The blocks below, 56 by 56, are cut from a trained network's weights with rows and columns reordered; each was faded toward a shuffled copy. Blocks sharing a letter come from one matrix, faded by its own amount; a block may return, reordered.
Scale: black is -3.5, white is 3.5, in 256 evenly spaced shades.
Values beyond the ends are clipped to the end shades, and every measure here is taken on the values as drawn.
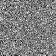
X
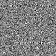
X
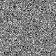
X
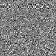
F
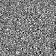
X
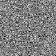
F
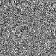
X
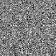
X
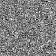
X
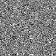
F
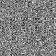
F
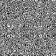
F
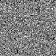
X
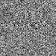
X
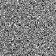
X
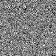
X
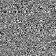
F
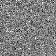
X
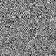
F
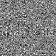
F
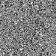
F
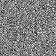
F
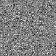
F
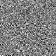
F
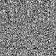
F
